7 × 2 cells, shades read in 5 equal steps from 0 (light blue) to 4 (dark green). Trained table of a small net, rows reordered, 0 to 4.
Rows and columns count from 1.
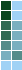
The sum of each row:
4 4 4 4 3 3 0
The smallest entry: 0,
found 4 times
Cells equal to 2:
2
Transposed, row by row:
4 4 3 3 2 1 0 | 0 0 1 1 1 2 0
